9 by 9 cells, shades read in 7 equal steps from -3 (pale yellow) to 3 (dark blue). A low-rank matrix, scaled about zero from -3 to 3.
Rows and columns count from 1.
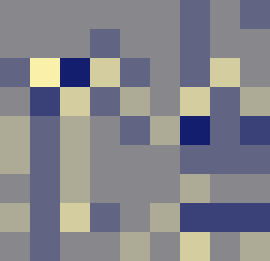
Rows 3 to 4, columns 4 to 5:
-2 1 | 1 -1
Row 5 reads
-1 1 -1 0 1 -1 3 1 2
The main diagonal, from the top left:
0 0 3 1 1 0 -1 2 -1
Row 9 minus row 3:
-1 4 -3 2 -2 0 -3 2 -1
